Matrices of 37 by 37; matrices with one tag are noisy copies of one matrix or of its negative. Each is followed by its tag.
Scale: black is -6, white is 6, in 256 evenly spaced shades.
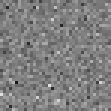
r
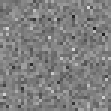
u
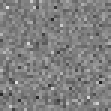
r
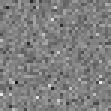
r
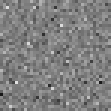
r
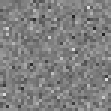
u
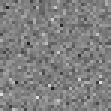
r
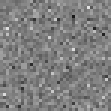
u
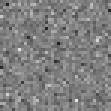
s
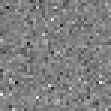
r
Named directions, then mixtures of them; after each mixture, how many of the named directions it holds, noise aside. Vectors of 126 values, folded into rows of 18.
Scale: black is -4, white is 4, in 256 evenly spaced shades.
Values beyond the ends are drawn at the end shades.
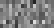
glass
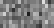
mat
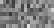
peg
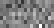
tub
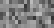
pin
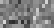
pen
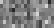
three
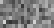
three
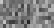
two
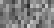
three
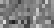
one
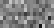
two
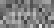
one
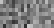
two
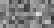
two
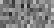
one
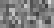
two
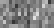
two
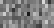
one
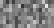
three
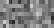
two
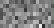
three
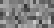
two
